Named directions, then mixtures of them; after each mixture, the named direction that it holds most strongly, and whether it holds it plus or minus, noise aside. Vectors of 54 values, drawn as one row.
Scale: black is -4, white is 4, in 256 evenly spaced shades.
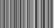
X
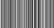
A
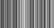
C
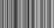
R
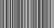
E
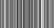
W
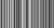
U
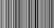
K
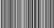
A, plus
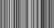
U, plus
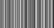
X, minus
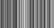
C, plus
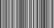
A, minus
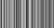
U, plus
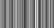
K, minus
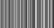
X, minus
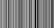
K, plus
